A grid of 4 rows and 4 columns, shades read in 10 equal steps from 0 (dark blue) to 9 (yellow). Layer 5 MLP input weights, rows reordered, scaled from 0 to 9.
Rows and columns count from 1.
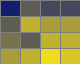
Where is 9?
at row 4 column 3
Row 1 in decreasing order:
3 2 2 0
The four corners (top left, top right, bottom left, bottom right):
0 2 6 8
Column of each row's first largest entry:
2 2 3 3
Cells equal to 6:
3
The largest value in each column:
6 7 9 8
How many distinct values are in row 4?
4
